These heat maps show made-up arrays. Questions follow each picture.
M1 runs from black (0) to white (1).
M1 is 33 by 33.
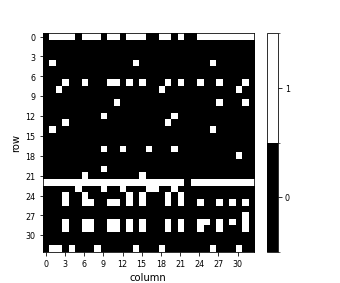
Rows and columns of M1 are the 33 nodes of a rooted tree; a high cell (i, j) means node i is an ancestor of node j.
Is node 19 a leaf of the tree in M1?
yes
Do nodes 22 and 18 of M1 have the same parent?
no
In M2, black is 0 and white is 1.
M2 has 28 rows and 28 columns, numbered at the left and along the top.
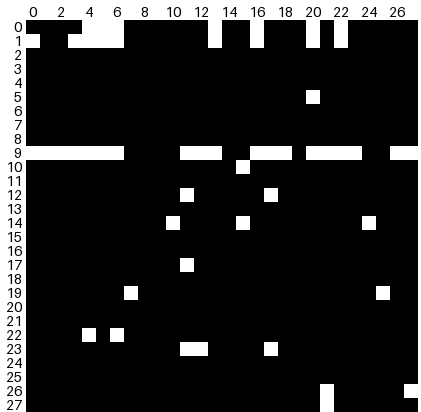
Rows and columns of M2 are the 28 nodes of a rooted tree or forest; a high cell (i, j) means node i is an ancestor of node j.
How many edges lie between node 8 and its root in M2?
0
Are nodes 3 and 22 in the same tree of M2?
yes
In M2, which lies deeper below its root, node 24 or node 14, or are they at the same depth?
node 24
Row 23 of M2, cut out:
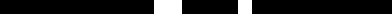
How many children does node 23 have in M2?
1
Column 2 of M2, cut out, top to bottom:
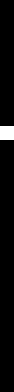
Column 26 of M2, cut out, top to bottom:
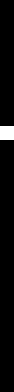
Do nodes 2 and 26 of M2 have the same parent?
yes
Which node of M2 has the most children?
9
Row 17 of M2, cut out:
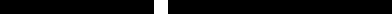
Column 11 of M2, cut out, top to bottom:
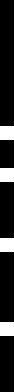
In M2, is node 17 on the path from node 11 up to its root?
yes
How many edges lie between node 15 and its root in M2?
2
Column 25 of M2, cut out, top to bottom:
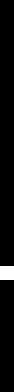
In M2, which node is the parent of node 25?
19
